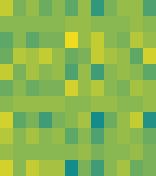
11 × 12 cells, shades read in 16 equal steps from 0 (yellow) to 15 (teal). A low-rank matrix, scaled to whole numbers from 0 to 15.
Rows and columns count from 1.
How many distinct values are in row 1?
8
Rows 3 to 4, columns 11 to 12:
4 6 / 10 2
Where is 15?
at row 8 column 8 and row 11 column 6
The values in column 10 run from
5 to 8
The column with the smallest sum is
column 1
